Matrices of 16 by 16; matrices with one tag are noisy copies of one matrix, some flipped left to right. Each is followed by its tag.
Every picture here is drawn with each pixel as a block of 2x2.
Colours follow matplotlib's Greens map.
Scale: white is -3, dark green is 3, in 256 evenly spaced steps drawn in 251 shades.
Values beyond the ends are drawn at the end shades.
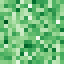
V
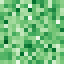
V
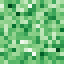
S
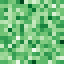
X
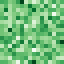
X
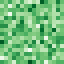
X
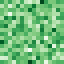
X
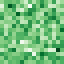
S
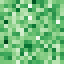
V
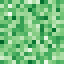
X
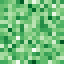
X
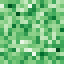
S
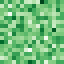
X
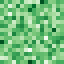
X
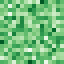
X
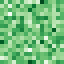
X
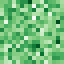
V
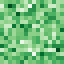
S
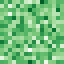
X
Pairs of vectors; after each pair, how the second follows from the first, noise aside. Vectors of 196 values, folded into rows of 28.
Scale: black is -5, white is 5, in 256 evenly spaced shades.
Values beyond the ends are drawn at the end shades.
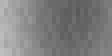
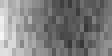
scaled up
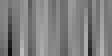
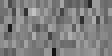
shuffled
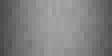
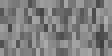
shuffled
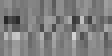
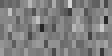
shuffled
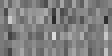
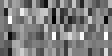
scaled up
